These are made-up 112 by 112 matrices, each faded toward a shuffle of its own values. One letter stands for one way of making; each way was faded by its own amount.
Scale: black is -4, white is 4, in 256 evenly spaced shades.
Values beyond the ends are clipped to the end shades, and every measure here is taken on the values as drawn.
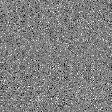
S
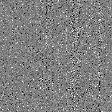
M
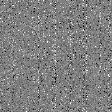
M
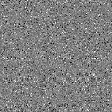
S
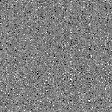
S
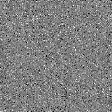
S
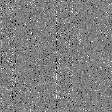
M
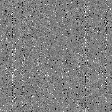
M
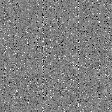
M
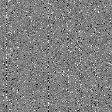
M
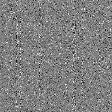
M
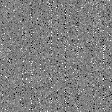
M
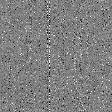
M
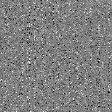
M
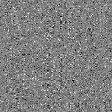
S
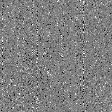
M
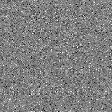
S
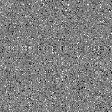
S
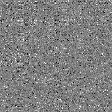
S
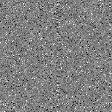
S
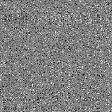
S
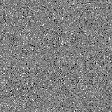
S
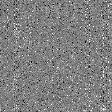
M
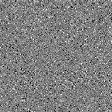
S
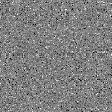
S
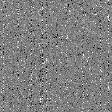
M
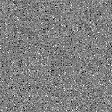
S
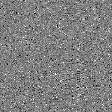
S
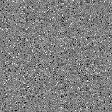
S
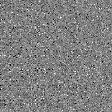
S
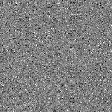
S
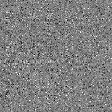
S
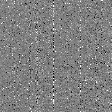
M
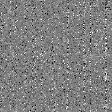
M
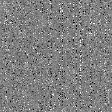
M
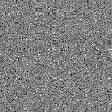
S
